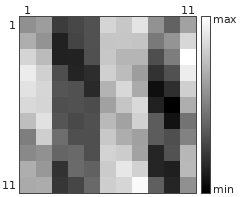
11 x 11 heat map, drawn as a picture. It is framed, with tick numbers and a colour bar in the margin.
No overall slope runs across the table. The middle right is the ninth with the lowest average. Stripes running up and down repeat 2 times from left to right. Values change most from cell to cell in the middle right.
